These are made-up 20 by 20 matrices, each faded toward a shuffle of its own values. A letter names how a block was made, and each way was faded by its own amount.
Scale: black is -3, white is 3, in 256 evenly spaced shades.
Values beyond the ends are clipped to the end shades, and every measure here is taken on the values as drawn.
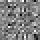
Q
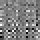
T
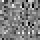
Q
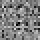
Q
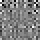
T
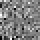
Q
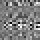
T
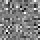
Q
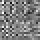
T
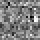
Q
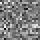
Q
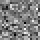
Q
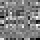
T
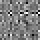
T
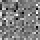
Q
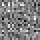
Q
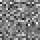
Q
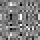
T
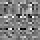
T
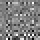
T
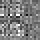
T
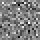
Q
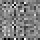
T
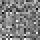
Q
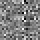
Q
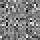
Q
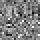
Q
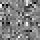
Q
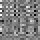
T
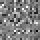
Q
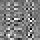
T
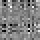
T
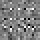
T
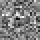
Q
